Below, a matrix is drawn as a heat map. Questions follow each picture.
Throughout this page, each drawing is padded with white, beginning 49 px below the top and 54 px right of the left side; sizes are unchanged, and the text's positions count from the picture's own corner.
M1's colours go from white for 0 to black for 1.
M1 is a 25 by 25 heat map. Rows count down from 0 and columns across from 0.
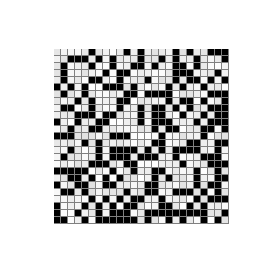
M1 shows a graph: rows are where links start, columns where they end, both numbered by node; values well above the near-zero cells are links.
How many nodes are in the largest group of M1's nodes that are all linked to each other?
5
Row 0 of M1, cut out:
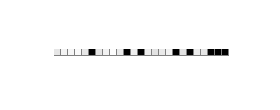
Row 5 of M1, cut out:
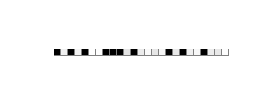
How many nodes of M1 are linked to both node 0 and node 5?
0
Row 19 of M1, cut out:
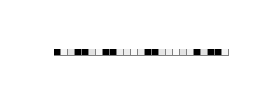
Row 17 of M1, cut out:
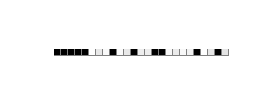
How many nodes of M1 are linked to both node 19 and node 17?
7
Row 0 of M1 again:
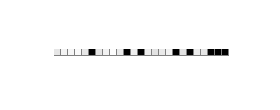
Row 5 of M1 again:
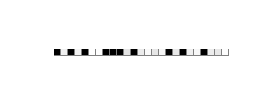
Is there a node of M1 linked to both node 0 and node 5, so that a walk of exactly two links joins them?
no
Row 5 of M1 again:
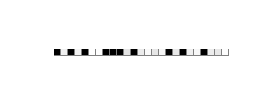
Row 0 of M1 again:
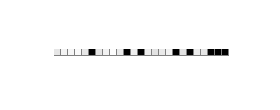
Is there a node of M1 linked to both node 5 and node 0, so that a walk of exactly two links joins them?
no
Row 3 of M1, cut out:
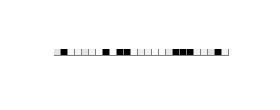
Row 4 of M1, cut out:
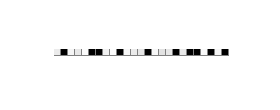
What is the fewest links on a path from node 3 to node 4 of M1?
2
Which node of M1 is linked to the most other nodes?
node 23
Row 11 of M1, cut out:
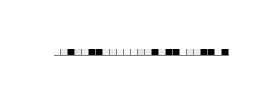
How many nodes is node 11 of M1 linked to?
9
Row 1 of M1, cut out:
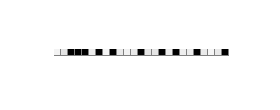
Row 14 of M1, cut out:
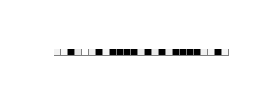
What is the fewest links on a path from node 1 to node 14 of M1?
2
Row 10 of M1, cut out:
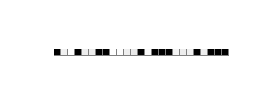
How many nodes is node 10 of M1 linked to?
12
